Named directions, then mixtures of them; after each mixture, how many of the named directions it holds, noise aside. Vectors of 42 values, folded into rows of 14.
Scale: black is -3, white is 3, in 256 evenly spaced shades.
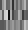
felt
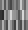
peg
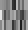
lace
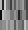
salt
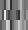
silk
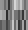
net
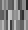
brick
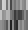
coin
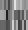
one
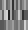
one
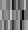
three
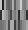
three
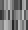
one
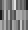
two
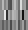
three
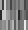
one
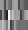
two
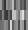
three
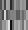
two
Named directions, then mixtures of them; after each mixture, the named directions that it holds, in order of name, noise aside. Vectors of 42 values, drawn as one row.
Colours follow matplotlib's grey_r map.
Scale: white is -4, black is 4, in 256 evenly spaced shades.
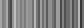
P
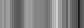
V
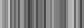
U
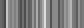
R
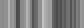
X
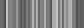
R, V, X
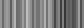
P, X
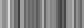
U, X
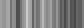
P, V, X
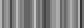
P, U, X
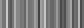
P, R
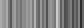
P, V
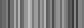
P, U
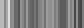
U, V, X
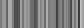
P, R, X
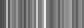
R, U
